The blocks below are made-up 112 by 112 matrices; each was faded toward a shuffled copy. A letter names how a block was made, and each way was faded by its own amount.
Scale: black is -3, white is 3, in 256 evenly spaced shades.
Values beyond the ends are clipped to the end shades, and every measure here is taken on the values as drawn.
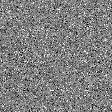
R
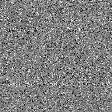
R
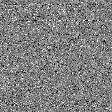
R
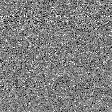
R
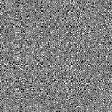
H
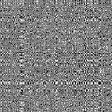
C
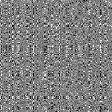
C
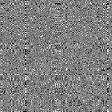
C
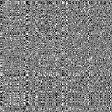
C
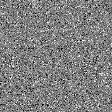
R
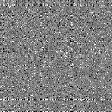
H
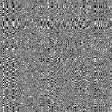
C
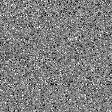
R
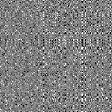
C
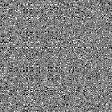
H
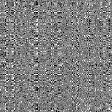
C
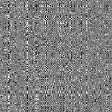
C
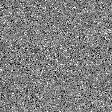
R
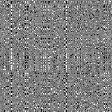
C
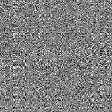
H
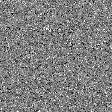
R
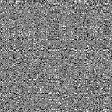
H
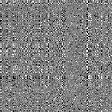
C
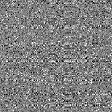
H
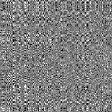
C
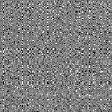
C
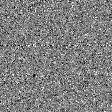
R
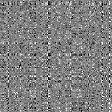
C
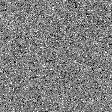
R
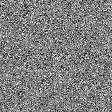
R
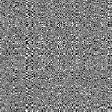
C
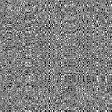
C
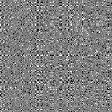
C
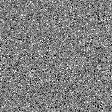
R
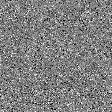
R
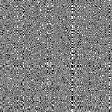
C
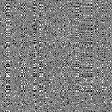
C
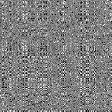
C
